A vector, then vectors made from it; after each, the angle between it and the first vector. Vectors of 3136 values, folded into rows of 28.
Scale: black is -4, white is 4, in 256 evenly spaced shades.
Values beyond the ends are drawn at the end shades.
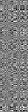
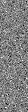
orthogonal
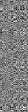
nearly parallel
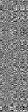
nearly opposite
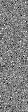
orthogonal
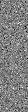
orthogonal
